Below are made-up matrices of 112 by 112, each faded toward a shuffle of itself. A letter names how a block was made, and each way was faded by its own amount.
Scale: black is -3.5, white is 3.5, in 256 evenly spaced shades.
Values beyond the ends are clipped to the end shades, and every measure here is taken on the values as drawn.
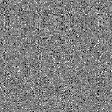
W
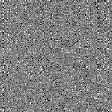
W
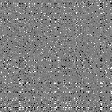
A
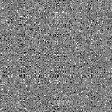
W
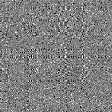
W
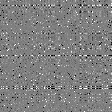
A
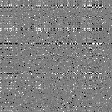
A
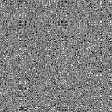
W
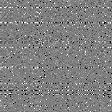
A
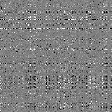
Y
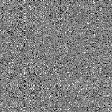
W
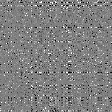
A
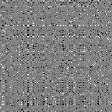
A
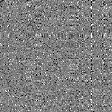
W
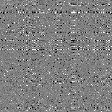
A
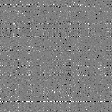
Y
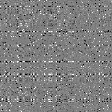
A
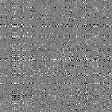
Y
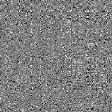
W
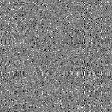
W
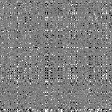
Y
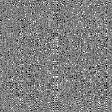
W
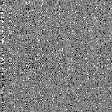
W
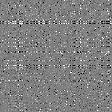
A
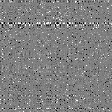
A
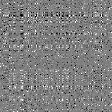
A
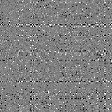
A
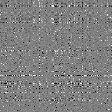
Y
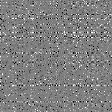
A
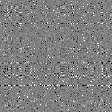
A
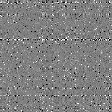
A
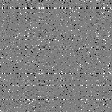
A
